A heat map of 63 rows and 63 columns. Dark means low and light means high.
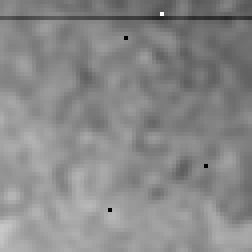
No regular stripes run through it. Row 5 stands out from the rest. The bottom left is the ninth with the highest average. The ninth with the lowest average is the top right. Four lone cells stand out: one far higher and three far lower than their neighbours. Values rise toward the bottom left.
